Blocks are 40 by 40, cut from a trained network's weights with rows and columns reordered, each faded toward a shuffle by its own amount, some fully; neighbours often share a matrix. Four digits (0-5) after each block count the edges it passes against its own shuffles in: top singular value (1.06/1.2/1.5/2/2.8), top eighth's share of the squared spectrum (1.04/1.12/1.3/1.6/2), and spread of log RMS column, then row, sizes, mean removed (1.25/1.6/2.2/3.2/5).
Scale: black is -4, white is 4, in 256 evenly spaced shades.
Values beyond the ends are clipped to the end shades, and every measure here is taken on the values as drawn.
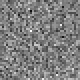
2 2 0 0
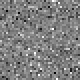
0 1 0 0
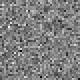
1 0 0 0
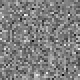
2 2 0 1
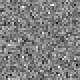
0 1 0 0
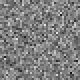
0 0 0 0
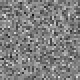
0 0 0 0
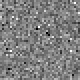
1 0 0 0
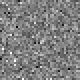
0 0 0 0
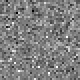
0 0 0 0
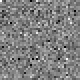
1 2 1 1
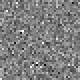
0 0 0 0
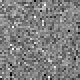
0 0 0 0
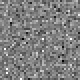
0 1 0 0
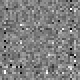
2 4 2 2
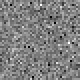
1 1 0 0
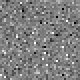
0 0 0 0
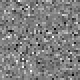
1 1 0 0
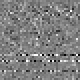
4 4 0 3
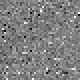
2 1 0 0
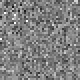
0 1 0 0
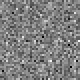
1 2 0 1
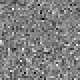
1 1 0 1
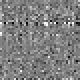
3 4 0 2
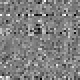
3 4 1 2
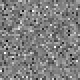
1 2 0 1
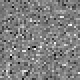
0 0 0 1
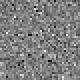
2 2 0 0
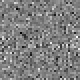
2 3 0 2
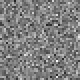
2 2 0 0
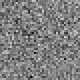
2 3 0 1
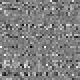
3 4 0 3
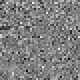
2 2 0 2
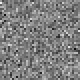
1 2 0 0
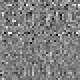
3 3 0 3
